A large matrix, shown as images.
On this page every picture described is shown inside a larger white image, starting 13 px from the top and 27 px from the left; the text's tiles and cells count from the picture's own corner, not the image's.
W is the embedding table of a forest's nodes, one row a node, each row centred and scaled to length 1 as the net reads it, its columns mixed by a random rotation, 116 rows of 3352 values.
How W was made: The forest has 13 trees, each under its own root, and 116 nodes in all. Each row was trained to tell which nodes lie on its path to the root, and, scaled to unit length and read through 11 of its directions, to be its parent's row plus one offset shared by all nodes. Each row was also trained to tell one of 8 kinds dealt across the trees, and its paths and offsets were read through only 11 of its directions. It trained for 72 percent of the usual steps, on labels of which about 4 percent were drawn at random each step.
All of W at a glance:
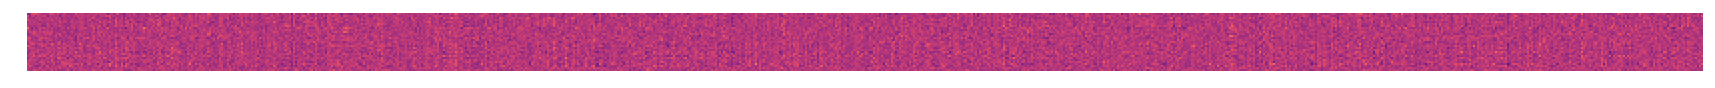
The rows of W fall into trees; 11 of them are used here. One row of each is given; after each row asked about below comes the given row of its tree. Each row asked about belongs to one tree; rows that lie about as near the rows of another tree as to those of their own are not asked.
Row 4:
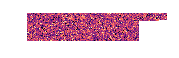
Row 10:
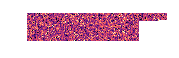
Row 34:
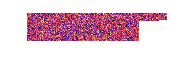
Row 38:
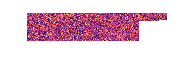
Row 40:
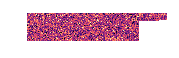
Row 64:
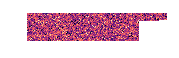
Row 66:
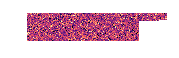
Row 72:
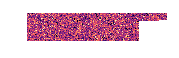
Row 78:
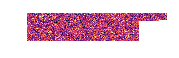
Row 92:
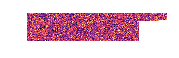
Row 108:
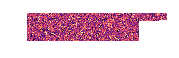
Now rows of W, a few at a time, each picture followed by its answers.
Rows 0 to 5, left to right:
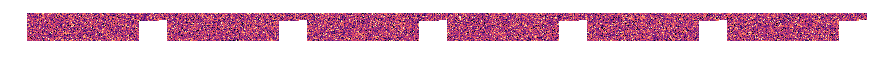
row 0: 4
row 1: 4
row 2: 72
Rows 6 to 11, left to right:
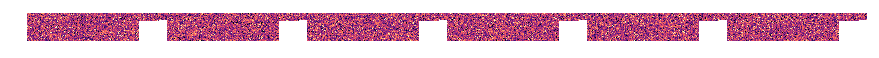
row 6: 38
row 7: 38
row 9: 66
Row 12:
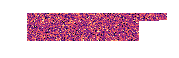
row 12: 34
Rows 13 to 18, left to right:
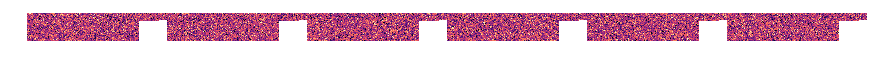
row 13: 40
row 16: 4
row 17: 78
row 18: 34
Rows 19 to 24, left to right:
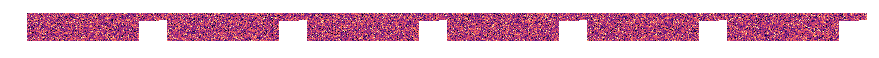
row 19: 66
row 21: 34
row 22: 108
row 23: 66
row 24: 78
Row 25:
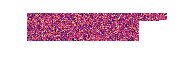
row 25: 34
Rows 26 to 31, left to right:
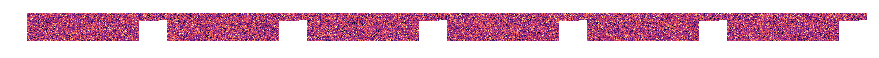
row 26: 78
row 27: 66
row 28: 38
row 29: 34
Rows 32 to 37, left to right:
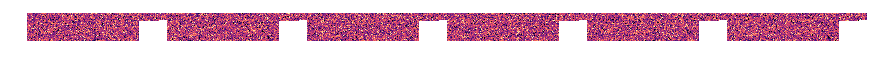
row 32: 4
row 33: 38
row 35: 34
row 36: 4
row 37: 38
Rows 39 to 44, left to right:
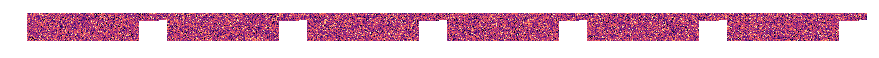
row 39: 72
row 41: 72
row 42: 108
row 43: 78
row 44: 38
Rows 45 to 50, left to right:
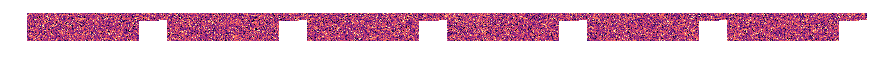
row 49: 108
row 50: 92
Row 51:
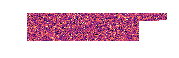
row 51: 38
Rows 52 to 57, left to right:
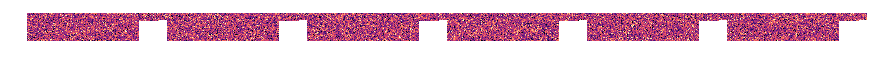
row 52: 78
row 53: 38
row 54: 64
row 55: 34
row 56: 108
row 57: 66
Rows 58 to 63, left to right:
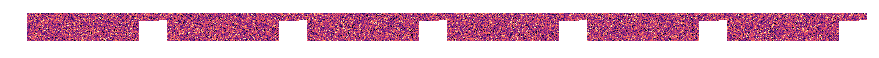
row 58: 34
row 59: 66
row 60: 66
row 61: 72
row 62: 66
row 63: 38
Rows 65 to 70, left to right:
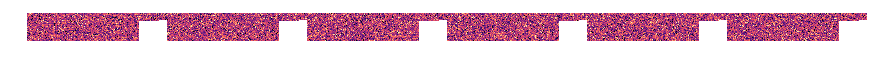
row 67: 92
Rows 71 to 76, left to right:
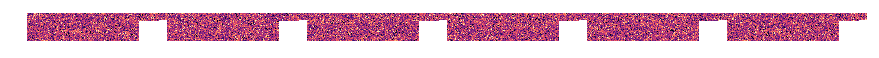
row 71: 78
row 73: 34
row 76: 78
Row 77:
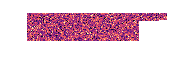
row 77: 4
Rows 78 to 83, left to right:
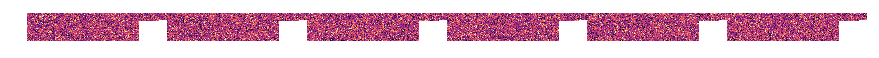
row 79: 4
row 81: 38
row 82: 78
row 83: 72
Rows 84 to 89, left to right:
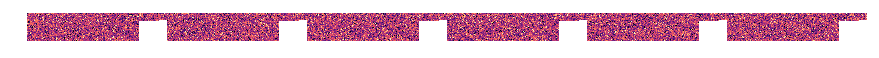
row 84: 40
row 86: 38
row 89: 78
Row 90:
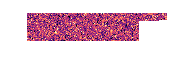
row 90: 78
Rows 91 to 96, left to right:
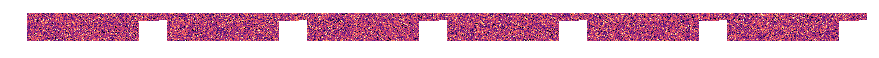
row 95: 64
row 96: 40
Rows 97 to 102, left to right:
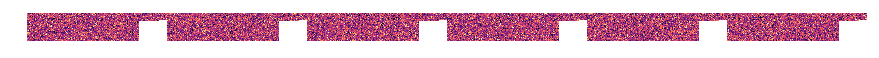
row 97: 72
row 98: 92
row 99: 4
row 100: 66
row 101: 92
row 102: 66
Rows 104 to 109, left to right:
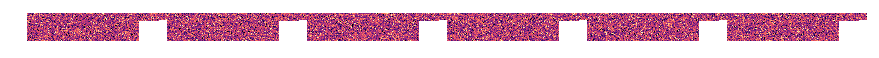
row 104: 78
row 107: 92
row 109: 34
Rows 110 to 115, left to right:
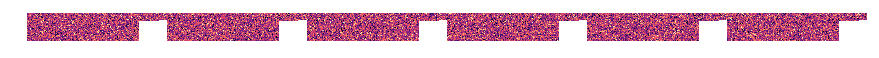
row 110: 34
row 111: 66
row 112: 108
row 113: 92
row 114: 72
